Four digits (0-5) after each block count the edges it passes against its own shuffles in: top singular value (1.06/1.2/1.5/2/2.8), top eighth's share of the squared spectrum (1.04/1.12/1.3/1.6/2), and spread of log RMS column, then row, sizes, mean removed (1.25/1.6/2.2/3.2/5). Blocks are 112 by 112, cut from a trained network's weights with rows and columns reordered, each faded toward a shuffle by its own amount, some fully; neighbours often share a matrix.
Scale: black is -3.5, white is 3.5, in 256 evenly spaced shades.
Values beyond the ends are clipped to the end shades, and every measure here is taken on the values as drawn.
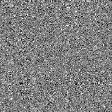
3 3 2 2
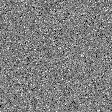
0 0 0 0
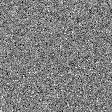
0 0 0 0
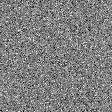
0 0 0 0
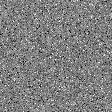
0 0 0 0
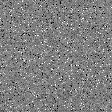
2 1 1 0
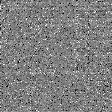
2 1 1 0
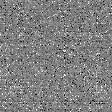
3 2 2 0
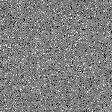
1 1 0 0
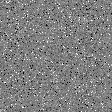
0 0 0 0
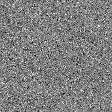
1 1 0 0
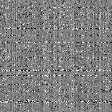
3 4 0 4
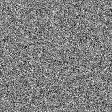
2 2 0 0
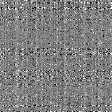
4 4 0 4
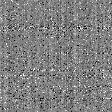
3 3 0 3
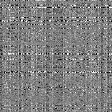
4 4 0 4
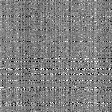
4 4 0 4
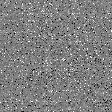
2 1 1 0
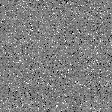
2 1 1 0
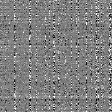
4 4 4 0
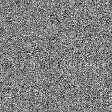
3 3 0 2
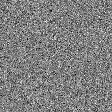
1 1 0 0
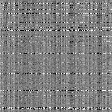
5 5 0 4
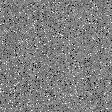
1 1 0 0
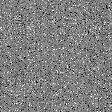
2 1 0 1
